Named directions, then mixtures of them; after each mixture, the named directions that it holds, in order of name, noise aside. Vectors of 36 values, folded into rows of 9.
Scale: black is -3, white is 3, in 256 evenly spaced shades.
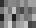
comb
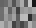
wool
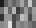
comb, wool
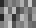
comb, wool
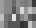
comb, wool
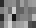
comb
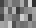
comb, wool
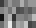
comb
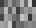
comb, wool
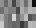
comb, wool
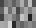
comb, wool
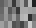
wool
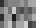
comb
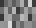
comb, wool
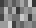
comb, wool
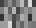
comb, wool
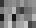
comb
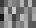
comb, wool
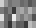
comb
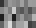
comb
